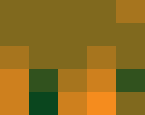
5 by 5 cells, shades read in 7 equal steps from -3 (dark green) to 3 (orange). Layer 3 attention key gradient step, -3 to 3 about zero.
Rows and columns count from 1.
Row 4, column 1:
2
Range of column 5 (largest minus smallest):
3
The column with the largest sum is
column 4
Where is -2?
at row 4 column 2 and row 4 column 5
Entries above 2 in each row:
0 0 0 0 1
